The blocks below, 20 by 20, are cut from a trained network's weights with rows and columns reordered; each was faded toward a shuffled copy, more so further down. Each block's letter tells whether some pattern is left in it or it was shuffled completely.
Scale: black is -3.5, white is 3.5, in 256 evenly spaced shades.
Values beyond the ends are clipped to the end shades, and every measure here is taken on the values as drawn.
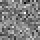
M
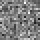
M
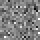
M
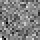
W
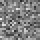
M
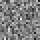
M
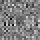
W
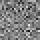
W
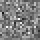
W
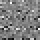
W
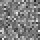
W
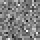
M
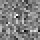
W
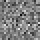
W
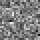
M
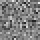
W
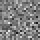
W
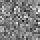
W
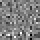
W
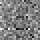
W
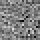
W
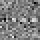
W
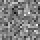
W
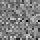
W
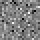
M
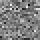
W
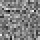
W
